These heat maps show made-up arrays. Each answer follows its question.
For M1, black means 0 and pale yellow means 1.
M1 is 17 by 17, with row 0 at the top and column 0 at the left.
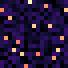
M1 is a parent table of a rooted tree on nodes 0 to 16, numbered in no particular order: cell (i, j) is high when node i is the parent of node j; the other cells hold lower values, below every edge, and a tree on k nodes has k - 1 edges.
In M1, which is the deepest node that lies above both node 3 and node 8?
6
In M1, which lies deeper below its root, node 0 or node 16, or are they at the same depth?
the same depth
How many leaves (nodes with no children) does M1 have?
6
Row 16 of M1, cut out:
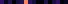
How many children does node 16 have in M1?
1
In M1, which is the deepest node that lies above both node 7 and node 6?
2
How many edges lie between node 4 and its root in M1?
1
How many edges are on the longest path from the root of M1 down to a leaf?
10
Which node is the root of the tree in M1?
10
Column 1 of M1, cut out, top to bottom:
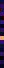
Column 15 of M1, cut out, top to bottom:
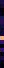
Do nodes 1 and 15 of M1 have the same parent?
yes
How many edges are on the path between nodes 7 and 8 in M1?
5
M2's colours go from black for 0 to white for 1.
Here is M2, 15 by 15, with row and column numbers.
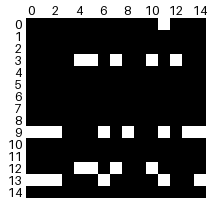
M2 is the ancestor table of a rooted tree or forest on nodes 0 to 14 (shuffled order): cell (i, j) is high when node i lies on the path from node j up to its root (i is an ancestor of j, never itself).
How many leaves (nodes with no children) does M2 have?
10
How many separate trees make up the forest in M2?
2
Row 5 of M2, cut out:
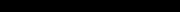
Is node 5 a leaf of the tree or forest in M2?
yes
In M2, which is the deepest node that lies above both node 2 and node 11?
13
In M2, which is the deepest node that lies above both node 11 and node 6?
13
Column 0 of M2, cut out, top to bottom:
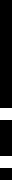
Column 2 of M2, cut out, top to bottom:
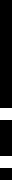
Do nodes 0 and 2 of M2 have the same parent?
yes
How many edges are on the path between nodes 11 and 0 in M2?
1
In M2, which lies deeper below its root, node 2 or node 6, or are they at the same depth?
the same depth
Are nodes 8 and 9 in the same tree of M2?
yes
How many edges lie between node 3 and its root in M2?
0
